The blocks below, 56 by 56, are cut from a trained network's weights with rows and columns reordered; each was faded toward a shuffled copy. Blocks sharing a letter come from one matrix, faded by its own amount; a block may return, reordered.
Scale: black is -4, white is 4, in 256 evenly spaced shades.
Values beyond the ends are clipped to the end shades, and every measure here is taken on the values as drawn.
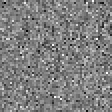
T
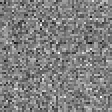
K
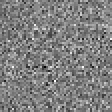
K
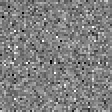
T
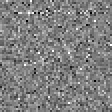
T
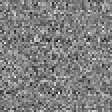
K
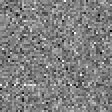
T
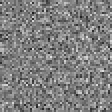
K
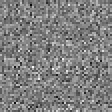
K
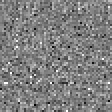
T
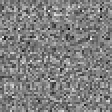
K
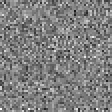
K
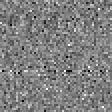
T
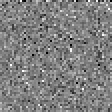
T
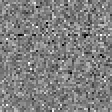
T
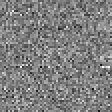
K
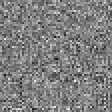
K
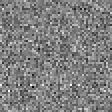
K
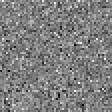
T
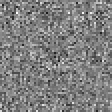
K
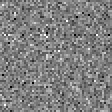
T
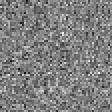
K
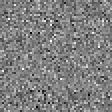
T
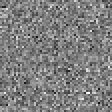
K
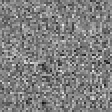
K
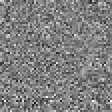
K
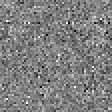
T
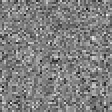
K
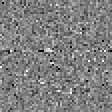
T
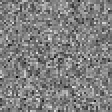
K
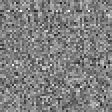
K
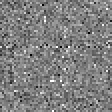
T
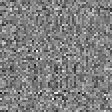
K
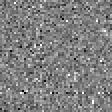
T
